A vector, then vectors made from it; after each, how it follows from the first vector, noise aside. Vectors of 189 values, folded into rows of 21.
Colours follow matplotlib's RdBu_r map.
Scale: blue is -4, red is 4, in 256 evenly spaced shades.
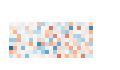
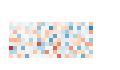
sign-scrambled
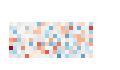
negated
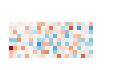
sign-scrambled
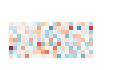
negated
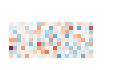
negated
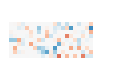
partly zeroed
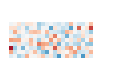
sign-scrambled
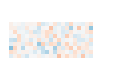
shrunk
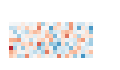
sign-scrambled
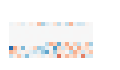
partly zeroed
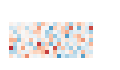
negated
